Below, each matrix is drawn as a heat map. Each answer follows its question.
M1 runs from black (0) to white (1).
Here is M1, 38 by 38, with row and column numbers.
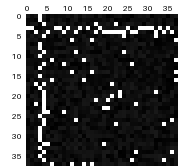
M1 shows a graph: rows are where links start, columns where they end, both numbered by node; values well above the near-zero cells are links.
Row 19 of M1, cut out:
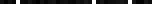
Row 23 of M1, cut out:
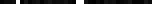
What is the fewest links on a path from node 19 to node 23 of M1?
1
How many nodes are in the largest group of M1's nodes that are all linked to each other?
3
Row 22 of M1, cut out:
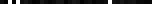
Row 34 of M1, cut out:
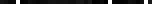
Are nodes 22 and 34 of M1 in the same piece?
yes
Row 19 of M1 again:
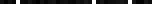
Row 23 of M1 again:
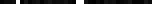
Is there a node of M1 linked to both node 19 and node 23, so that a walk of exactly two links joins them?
yes
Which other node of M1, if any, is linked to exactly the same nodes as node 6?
node 14
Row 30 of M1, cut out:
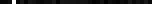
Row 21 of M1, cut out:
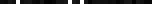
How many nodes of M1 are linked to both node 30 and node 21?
0
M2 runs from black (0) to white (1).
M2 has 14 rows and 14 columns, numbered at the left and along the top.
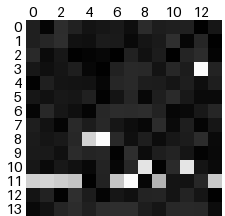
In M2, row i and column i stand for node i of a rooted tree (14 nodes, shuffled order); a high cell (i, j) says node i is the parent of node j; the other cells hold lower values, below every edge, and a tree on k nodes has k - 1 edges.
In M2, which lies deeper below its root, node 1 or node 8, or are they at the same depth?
node 1
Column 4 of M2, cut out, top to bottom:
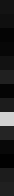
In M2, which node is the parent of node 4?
8
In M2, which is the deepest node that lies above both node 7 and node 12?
11
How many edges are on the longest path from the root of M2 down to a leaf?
3
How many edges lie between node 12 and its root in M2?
3
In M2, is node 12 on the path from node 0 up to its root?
no
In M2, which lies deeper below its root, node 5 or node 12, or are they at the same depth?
node 12
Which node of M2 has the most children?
11
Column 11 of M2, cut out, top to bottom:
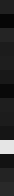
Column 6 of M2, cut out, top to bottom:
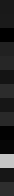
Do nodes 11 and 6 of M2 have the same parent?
no
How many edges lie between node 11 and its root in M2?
1
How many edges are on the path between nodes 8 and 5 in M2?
1
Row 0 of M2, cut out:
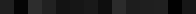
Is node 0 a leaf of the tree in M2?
yes
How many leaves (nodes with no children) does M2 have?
10
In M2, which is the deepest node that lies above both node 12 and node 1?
11
